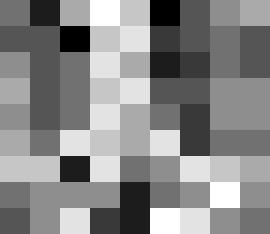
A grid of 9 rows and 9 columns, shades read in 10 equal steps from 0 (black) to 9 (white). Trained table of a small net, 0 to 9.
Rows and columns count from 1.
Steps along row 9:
up up down down up down down down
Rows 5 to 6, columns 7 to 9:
2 5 5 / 2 4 4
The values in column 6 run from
0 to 9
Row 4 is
6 3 4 7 8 3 3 5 5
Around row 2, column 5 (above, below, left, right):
7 6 7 2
